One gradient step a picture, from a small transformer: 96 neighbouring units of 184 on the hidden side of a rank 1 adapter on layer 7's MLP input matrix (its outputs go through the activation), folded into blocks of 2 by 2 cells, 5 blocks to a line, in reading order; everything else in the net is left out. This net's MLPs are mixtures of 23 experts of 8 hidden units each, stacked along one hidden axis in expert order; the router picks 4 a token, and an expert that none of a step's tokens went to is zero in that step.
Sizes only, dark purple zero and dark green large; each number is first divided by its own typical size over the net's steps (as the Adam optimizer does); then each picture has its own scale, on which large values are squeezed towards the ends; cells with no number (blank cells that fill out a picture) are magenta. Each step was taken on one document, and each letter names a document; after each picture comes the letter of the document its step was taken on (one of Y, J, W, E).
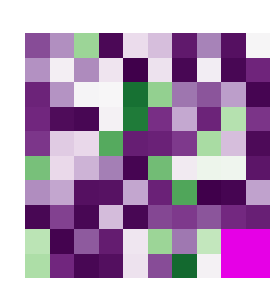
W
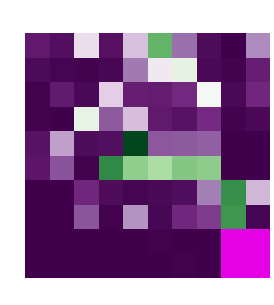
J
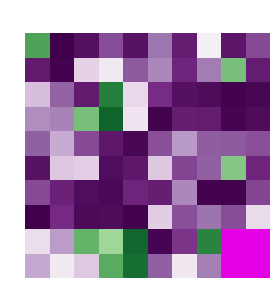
W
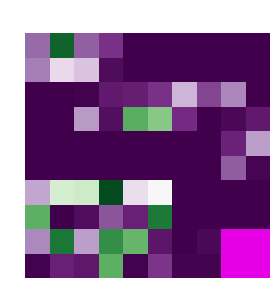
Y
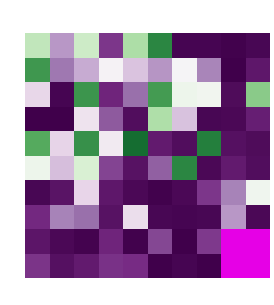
J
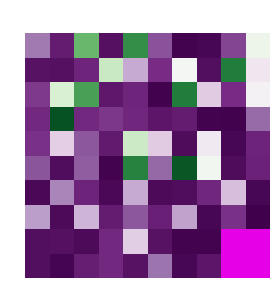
J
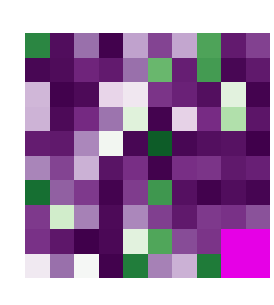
W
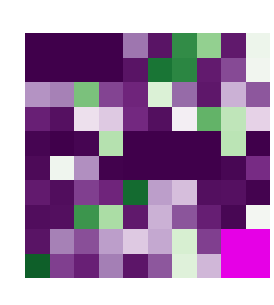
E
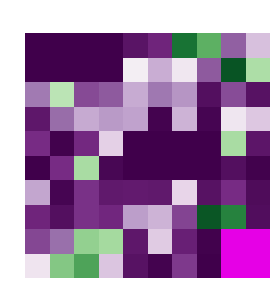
E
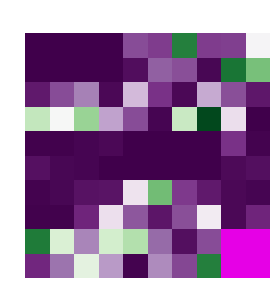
E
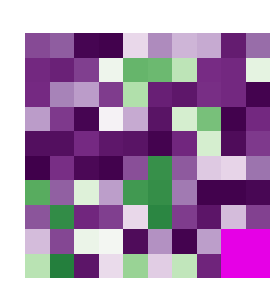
W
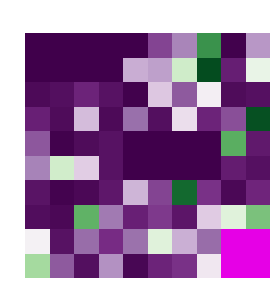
E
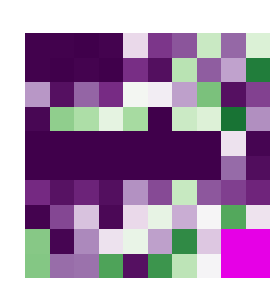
E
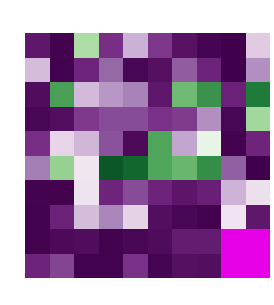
J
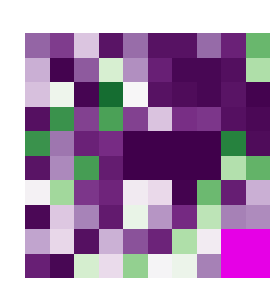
W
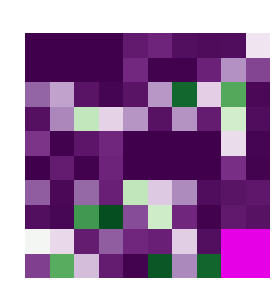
E
